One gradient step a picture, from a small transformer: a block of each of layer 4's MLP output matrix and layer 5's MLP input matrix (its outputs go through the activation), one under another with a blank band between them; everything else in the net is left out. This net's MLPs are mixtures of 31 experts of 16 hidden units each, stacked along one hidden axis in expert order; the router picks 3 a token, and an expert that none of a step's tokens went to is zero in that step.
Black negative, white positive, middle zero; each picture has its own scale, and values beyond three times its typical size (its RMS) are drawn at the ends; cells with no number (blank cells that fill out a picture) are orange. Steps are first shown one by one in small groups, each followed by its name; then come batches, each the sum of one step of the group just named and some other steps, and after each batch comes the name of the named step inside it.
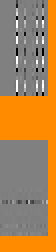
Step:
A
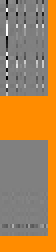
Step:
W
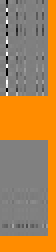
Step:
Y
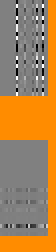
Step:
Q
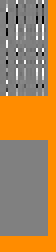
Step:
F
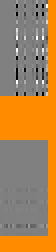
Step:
Q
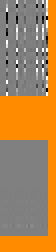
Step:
F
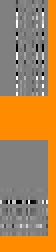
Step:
Q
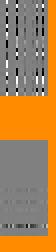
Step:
Q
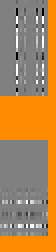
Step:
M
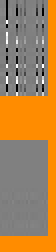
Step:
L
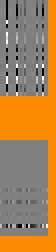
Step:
L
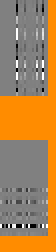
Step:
M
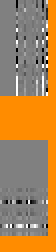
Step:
M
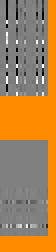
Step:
L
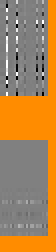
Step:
M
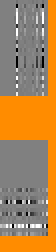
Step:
M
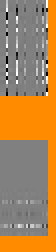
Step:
M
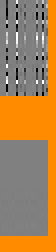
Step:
L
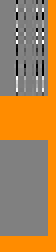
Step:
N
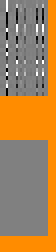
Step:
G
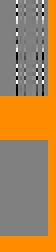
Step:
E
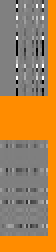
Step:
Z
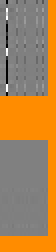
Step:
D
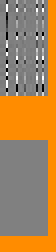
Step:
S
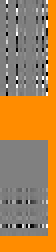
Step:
N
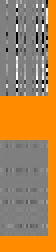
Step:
Z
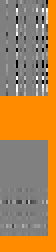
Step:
N
